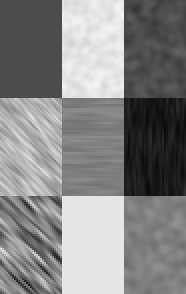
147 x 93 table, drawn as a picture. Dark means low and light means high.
It is made of 3 by 3 panels. Panel 1,1: low, flat. Panel 1,2: very high, blotchy, faint in contrast. Panel 1,3: low, blotchy, faint in contrast. Panel 2,1: high, slanting down to the right. Panel 2,2: middling, streaked across, faint in contrast. Panel 2,3: very low, streaked downward, faint in contrast. Panel 3,1: middling, slanting down to the right, strong in contrast. Panel 3,2: very high, flat. Panel 3,3: middling, blotchy, faint in contrast.
